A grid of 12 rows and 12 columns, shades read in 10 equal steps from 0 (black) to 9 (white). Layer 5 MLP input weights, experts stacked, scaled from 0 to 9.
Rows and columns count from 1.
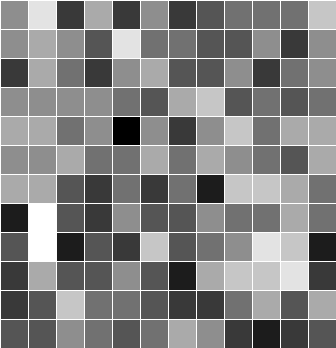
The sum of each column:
45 72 48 43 46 51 40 50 56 56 54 53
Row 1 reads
5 8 2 6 2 5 2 3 4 4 4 7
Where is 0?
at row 5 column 5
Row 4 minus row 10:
3 -1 2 2 -1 0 5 1 -4 -3 -5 2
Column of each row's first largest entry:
2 5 2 8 9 3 9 2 2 11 3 7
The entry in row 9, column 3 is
1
